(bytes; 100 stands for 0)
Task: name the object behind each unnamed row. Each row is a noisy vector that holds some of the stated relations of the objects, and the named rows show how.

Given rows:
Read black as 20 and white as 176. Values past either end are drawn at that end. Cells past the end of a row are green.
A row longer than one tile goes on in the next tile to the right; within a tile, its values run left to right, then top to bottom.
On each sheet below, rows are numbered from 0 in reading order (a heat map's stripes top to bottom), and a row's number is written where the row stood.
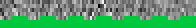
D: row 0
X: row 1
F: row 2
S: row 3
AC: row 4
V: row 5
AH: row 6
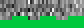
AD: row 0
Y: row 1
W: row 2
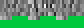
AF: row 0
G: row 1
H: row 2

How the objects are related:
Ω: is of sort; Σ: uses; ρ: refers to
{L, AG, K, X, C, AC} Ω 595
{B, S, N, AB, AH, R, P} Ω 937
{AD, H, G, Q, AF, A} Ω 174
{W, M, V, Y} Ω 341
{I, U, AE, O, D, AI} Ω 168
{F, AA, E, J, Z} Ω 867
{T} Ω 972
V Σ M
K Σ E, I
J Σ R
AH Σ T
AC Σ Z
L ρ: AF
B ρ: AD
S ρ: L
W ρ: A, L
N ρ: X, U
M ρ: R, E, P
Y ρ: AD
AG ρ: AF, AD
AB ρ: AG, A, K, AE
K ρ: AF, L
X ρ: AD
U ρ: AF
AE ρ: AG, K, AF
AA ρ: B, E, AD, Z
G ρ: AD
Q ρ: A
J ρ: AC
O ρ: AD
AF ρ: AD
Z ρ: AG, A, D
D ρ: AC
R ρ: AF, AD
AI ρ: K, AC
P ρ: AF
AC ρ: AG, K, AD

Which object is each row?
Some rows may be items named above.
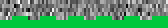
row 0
S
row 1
Y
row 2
X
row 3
AA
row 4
O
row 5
M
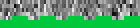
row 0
S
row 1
Q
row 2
A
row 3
D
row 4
J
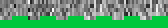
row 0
I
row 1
Y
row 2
K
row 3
Q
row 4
N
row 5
Q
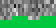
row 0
AI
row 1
T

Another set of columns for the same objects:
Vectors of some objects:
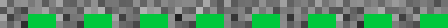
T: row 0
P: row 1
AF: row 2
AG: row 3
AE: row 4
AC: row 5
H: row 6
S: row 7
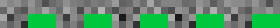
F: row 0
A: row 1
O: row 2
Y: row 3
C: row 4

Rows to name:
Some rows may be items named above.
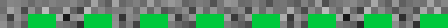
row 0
A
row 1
X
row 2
AC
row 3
S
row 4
S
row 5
E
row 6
X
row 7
G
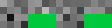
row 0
AA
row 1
U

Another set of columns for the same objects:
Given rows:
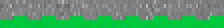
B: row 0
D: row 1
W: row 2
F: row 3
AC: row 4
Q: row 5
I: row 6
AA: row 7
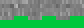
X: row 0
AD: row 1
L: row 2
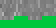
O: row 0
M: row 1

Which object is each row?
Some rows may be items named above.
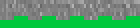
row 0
A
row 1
B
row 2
X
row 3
Q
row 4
X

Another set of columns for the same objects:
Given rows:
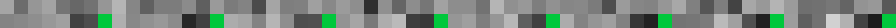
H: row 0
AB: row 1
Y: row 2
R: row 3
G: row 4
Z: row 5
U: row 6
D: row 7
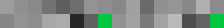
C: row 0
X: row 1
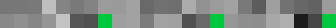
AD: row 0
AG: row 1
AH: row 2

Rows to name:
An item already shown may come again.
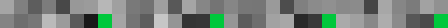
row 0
U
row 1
AI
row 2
I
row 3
Y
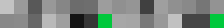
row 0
S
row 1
B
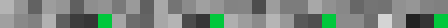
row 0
W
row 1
O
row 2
Y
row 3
J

